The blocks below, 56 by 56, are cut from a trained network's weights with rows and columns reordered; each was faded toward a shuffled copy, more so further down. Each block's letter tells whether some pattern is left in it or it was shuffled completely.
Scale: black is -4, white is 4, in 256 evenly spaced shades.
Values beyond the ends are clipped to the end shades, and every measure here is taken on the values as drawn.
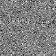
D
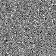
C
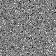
C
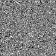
D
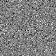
D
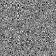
D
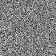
D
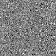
D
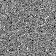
C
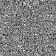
D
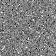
C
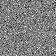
C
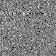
D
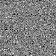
D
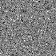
D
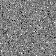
C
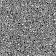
C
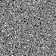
C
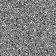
C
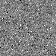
C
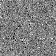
D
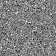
C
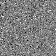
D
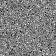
C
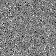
C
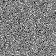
C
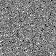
C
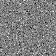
D
